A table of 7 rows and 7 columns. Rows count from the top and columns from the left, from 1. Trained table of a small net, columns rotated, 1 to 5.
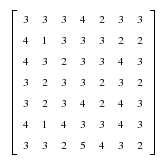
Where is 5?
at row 7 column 4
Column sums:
24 15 20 25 19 23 18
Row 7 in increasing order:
2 2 3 3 3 4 5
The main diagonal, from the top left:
3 1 2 3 2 4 2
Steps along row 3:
down down up same up down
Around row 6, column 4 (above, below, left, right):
4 5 4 3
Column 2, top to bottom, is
3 1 3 2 2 1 3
